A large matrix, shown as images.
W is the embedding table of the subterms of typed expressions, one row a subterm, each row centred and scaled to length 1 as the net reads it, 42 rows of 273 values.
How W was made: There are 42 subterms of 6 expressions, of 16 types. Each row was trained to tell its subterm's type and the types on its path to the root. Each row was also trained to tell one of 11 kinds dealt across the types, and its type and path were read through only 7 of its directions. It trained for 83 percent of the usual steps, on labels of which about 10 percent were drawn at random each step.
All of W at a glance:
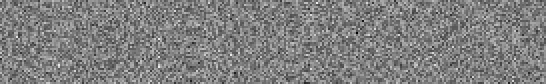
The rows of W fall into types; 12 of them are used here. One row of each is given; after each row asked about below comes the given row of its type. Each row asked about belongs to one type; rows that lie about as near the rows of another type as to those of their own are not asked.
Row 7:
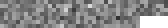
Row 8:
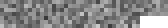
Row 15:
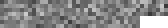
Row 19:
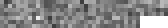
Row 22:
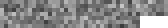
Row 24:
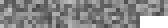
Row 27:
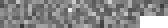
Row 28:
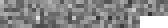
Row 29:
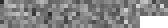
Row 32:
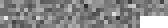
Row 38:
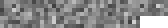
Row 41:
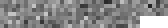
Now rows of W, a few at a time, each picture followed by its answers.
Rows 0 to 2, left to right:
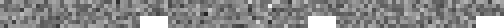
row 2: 19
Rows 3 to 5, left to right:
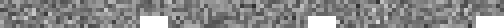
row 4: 28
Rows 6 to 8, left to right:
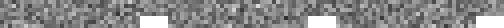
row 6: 29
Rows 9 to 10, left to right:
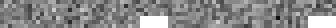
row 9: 29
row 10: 8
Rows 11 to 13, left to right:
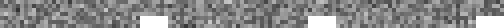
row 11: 27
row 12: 27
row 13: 32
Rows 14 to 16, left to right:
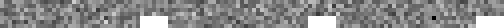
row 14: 32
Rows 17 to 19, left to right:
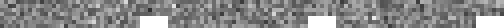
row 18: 24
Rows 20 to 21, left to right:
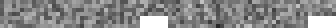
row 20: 8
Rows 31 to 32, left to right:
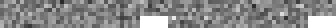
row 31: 32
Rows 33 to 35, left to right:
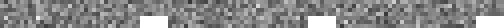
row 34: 15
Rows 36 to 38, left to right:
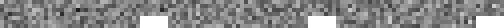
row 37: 27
